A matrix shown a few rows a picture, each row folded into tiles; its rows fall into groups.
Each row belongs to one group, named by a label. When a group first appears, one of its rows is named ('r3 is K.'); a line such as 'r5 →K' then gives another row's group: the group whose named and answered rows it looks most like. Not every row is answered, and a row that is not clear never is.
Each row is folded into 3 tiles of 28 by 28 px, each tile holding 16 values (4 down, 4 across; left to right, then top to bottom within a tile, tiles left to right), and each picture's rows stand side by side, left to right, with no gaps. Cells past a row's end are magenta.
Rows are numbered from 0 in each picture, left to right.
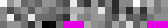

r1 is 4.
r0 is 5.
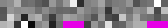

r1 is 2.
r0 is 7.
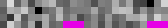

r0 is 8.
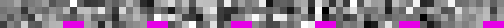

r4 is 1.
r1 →4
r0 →2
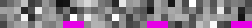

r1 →5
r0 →4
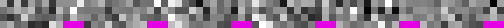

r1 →2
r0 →1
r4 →4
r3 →5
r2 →5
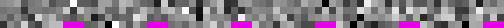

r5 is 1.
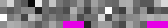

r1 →8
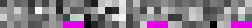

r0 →4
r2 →1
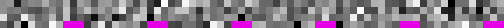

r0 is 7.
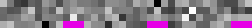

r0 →1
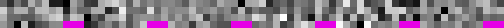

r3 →7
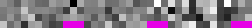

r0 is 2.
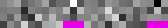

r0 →2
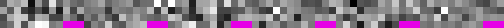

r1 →2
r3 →8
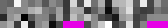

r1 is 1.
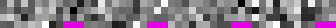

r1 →1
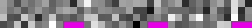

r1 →5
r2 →7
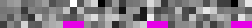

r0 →2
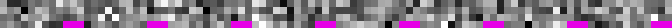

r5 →7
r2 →5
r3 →5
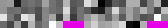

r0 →7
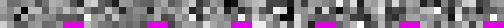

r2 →4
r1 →5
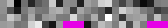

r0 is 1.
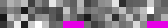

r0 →4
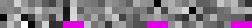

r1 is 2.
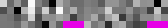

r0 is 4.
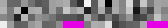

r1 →1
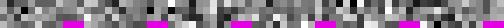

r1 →5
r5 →4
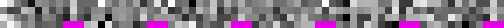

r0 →5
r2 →1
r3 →2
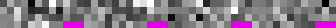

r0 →4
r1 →4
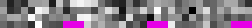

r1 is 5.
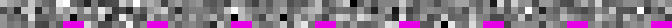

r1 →4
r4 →7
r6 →8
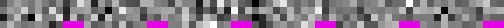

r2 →4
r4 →2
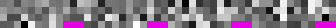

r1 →7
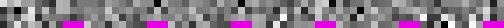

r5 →7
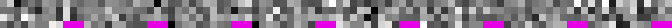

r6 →2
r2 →8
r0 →7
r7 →1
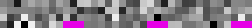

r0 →7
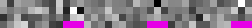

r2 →2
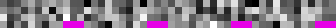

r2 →4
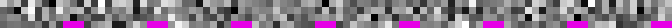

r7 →1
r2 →5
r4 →7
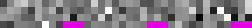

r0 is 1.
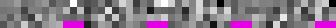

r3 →7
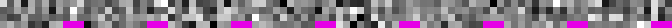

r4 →4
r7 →7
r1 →8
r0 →1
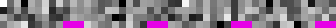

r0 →1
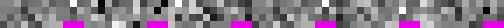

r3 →2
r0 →2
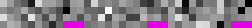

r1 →8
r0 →5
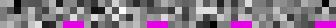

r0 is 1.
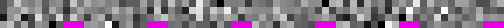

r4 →1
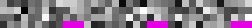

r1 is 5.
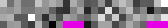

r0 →5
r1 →8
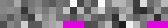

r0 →2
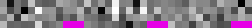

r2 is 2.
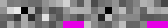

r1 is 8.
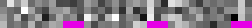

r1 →7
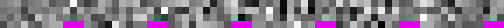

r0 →2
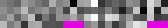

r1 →7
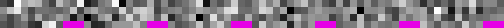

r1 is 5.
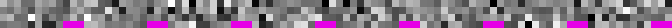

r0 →5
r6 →7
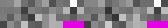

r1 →2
